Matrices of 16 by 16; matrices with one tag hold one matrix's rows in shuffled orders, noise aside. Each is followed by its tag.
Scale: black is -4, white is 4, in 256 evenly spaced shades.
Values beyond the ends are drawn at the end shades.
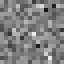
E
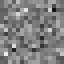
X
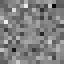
X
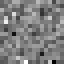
X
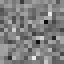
E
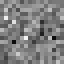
X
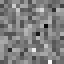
E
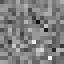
E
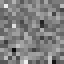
X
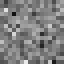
X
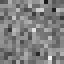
E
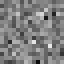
E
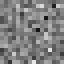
E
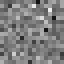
E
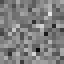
E
